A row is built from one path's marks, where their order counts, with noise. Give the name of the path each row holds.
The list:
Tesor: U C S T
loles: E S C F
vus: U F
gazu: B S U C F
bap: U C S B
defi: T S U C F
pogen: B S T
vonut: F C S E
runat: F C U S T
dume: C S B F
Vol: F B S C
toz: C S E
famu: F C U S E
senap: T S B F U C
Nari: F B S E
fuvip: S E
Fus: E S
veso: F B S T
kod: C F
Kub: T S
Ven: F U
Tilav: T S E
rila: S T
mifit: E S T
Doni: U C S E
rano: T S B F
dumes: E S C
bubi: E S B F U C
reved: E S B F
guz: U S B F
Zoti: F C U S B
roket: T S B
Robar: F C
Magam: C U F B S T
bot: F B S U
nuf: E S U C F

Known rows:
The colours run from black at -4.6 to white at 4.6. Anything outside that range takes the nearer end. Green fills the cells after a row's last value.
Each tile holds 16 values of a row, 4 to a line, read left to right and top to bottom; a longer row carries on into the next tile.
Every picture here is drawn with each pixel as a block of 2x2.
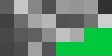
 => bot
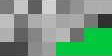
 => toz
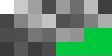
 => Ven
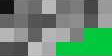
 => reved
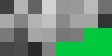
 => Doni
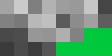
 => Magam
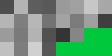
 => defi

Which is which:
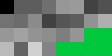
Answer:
pogen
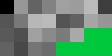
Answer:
guz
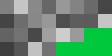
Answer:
Nari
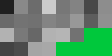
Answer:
bubi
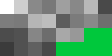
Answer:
runat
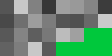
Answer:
veso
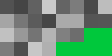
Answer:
Fus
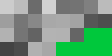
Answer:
loles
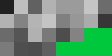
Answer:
Tesor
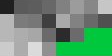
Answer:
Tilav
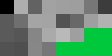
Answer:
gazu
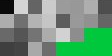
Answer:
dume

